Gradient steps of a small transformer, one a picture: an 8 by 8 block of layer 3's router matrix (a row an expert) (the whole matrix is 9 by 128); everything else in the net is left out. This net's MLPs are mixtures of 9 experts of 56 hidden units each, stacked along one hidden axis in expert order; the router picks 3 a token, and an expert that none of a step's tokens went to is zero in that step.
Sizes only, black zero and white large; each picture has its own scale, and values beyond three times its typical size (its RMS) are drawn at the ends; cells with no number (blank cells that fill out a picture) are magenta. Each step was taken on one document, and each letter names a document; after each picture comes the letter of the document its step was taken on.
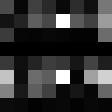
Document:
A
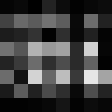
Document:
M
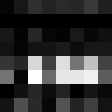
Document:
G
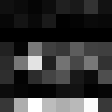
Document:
G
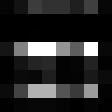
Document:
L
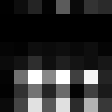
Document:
G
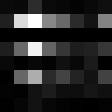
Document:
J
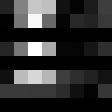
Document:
J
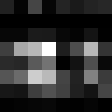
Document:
L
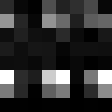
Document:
A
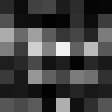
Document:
M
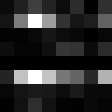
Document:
J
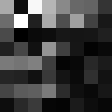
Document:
A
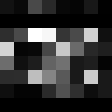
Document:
L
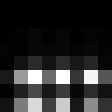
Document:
G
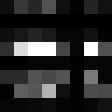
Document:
L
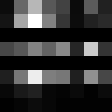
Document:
J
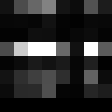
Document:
L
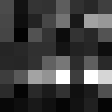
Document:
A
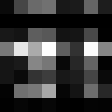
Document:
L
